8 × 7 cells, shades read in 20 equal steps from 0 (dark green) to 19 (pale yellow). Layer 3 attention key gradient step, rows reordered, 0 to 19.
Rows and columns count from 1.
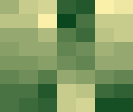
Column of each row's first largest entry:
6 3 7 6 6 4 4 5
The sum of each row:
85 82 74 70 65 57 48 45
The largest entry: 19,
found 2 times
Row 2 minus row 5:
5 5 9 -8 -2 4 4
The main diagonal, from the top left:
12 14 13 7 7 8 3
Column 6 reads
19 15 14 12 11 8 4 1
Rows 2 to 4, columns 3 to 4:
19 0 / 13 6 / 11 7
